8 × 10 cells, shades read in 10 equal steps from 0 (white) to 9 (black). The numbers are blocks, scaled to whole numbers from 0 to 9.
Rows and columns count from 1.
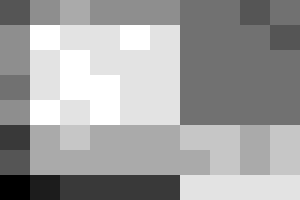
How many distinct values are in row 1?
4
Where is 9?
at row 8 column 1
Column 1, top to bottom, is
6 4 4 5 4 7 6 9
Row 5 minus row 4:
-1 -1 1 0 0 0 0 0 0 0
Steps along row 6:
down down up same same down same up down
